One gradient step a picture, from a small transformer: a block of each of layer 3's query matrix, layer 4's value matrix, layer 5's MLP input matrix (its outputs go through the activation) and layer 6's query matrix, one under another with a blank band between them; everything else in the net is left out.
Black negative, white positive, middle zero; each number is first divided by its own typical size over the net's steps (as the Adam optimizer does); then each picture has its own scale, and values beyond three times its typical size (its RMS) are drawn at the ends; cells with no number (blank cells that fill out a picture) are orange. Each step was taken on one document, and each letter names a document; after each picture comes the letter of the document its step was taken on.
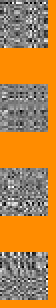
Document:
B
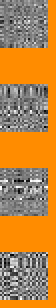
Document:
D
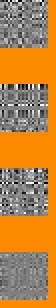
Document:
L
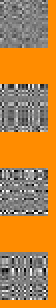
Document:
L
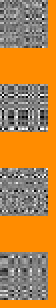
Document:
L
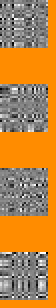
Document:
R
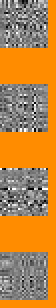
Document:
B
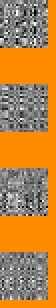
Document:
B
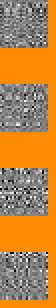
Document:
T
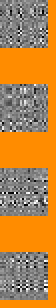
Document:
T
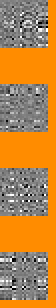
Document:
R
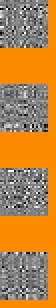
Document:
T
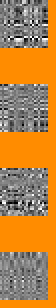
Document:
B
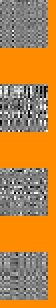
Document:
D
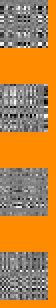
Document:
D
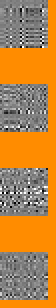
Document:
T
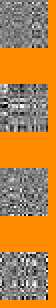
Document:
B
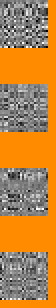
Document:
B
